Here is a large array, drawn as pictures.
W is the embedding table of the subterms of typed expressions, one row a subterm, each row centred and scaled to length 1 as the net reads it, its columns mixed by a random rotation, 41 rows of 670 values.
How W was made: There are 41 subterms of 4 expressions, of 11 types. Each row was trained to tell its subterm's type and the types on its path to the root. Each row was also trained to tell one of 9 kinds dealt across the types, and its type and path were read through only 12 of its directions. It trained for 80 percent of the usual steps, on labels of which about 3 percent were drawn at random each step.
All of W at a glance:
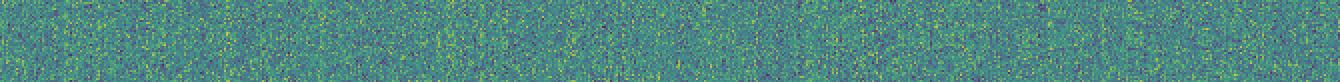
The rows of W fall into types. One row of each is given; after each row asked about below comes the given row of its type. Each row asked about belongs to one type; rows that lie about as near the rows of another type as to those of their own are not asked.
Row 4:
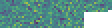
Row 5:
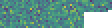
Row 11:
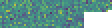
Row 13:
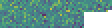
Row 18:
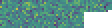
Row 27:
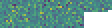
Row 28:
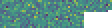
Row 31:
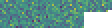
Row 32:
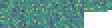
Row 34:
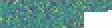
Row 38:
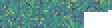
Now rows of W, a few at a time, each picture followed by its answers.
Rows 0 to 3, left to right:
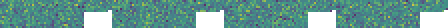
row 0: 32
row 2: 28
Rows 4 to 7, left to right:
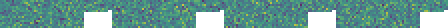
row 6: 27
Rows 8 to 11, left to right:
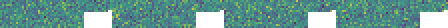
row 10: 13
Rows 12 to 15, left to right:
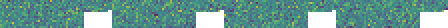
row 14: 28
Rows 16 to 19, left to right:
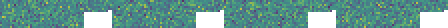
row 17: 28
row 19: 27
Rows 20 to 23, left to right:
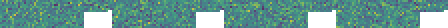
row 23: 34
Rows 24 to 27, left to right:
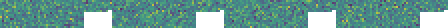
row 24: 11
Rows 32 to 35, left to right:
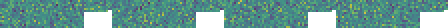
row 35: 11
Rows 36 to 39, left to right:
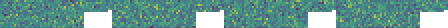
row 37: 13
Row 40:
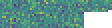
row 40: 27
